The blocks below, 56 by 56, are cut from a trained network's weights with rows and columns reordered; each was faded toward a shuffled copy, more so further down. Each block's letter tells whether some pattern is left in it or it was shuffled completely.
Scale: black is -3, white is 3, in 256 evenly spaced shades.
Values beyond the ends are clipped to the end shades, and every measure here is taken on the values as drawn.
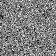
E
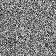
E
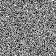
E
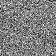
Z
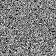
E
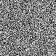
E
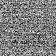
Z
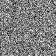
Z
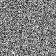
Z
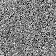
E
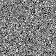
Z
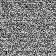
Z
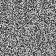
E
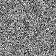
E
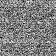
Z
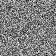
E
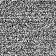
Z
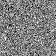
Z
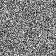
E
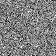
E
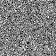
Z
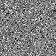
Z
